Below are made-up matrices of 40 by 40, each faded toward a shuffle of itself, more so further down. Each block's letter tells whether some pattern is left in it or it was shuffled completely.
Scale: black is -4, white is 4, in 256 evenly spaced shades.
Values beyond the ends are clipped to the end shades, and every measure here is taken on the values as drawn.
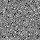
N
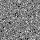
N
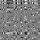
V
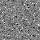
N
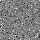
N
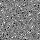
N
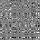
V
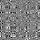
V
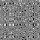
V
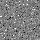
N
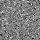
N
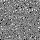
N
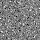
N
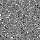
N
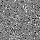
N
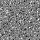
N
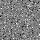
N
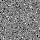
N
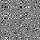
V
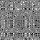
V
